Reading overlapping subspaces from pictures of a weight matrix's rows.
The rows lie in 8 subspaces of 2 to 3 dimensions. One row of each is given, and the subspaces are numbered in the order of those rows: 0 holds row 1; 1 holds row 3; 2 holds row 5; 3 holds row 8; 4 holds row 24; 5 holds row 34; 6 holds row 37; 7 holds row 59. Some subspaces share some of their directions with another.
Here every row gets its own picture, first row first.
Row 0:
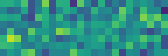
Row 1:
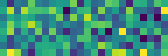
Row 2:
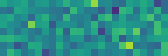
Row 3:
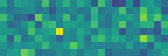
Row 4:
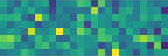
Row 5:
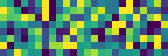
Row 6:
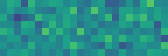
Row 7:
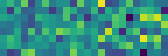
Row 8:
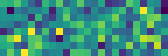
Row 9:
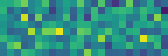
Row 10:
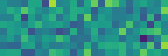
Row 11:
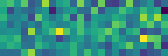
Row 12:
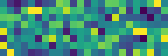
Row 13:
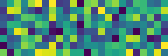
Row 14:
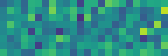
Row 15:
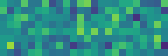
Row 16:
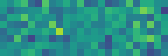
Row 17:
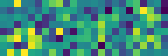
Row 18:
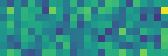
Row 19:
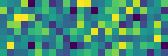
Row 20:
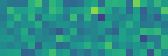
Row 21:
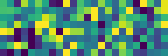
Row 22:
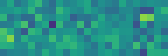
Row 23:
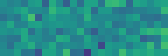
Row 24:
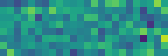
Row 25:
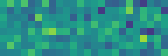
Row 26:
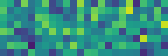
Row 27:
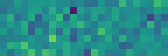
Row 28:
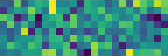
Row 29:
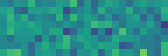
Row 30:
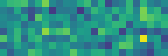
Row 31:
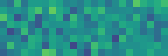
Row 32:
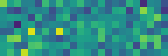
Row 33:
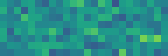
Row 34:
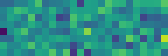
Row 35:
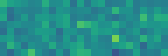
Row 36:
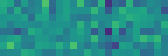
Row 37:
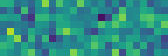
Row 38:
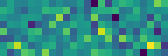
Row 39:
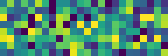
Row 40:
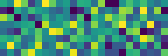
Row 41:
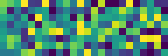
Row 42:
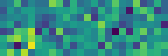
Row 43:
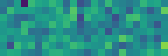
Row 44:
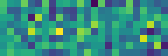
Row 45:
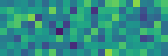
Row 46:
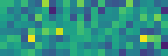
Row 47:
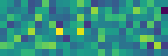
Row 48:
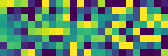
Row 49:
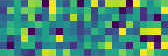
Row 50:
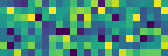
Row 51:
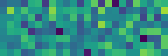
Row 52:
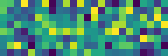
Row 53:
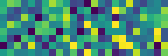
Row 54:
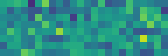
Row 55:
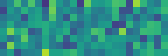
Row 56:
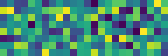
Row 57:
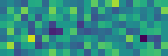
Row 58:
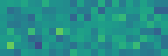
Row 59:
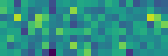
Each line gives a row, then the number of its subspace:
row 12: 4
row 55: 2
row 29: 0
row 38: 7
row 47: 5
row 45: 1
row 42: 3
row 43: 1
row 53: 5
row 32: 3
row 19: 1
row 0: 6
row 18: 0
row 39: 5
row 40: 7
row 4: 5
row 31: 7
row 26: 3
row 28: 7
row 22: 5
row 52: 3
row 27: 7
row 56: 7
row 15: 1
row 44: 0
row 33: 6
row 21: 3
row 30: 4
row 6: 1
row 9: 6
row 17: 3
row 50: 2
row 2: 7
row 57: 6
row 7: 0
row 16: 5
